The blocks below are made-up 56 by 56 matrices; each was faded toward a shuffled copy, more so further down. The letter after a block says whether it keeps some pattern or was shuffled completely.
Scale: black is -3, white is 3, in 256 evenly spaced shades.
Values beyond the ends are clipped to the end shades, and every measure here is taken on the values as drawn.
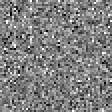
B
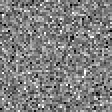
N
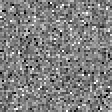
N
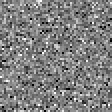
N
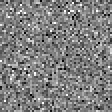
N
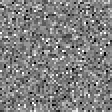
N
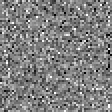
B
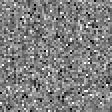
N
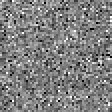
N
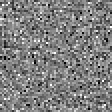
B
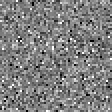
B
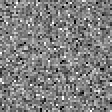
B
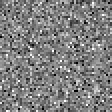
B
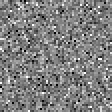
N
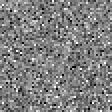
N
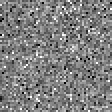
B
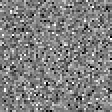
N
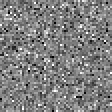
B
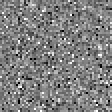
B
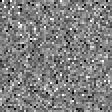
N
